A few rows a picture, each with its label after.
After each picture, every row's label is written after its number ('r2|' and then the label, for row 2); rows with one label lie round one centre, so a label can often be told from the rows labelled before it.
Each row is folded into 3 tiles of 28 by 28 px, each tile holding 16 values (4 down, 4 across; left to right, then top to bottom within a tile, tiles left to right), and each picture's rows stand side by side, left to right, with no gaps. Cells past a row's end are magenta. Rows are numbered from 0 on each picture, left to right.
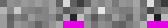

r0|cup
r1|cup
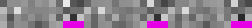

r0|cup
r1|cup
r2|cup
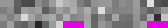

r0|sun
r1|cup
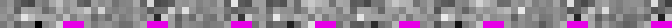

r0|sun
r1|cup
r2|cup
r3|sun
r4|sun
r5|sun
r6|cup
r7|cup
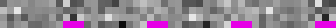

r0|cup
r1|sun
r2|sun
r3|cup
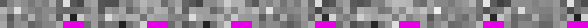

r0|cup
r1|sun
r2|sun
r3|cup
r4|sun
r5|cup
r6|cup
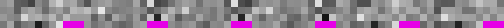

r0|sun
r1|cup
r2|cup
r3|cup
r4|sun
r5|sun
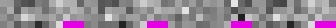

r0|sun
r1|sun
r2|cup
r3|sun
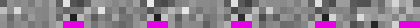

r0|cup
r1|cup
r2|cup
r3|cup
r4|sun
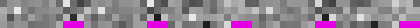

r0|cup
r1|cup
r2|sun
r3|cup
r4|sun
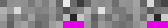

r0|cup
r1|cup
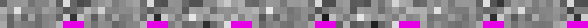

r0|cup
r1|cup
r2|sun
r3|cup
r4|sun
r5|cup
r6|cup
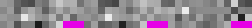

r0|sun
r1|sun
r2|cup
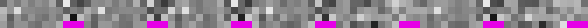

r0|cup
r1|cup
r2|cup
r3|cup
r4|sun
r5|cup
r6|sun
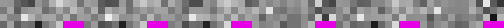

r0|sun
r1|sun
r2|sun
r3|cup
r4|sun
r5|cup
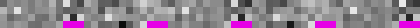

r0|cup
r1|sun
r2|cup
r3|sun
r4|cup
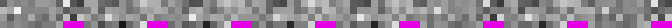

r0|cup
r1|sun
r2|sun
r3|sun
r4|sun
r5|cup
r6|sun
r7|cup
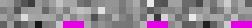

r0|sun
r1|cup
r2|sun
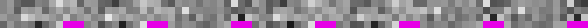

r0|sun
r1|sun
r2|cup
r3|sun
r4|sun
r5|cup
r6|cup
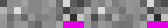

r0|cup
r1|cup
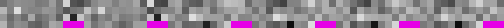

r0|cup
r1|cup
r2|sun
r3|sun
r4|sun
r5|sun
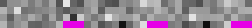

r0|cup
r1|sun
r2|sun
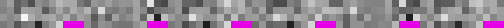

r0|sun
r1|cup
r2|sun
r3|sun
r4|cup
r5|sun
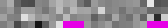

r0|sun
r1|cup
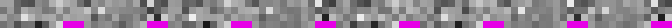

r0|sun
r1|cup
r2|sun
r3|cup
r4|sun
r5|sun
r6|cup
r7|cup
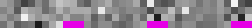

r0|sun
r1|cup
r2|cup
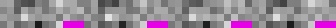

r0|sun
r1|sun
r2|sun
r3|sun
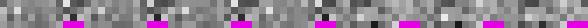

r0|cup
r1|cup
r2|cup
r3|cup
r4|sun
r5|sun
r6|sun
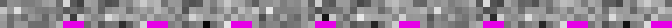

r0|cup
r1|sun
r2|sun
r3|cup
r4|sun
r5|cup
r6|sun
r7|sun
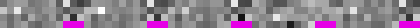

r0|cup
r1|cup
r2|cup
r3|sun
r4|cup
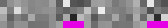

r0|cup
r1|cup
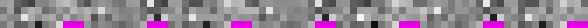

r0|sun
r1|cup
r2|sun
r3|cup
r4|sun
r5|cup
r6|sun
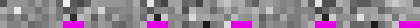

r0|cup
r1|cup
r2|sun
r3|cup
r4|sun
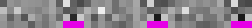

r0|cup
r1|cup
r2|cup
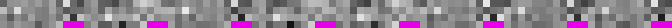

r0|cup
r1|sun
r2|cup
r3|sun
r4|sun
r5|cup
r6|cup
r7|cup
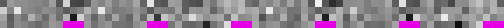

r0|cup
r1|cup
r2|sun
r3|cup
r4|cup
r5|sun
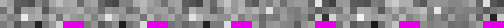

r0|sun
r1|sun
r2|sun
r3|cup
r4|sun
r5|cup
